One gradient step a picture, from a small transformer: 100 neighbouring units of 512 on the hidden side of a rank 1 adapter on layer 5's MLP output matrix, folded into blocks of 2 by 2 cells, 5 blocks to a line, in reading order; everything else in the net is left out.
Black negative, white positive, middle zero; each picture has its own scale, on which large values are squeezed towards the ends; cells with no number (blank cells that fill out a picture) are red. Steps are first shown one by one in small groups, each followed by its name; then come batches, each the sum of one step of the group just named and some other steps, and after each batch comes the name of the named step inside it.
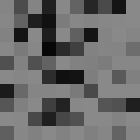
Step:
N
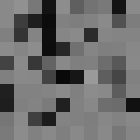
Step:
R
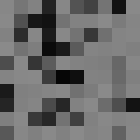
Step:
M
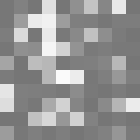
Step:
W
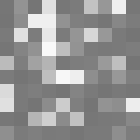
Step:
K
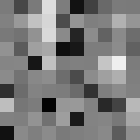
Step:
K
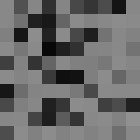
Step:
N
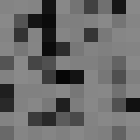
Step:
R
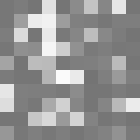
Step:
W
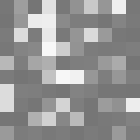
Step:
K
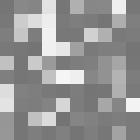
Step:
M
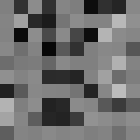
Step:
N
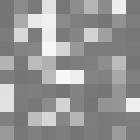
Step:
K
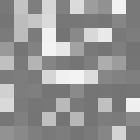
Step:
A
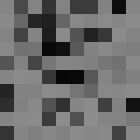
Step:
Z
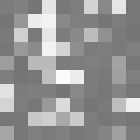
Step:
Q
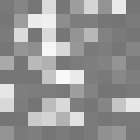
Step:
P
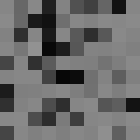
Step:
P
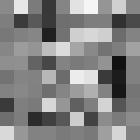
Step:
P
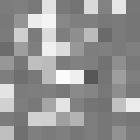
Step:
Q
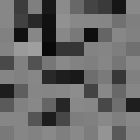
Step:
P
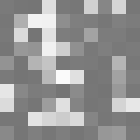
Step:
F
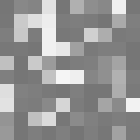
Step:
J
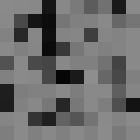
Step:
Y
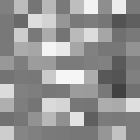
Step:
Y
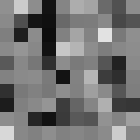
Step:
Y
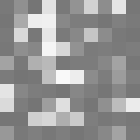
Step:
F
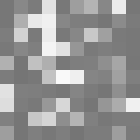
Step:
J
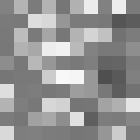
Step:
Y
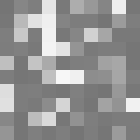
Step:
J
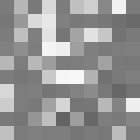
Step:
Y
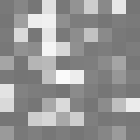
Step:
F
